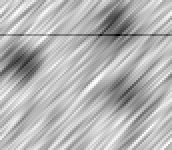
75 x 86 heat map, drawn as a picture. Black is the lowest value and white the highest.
Overall the values sit about 70% of the way up the scale. The halves do not mirror each other. Row 18 stands out from the rest. Three dips sink into the field.
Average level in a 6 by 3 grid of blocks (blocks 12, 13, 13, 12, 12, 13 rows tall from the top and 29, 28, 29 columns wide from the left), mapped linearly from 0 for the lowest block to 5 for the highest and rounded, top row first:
533
422
044
441
443
454
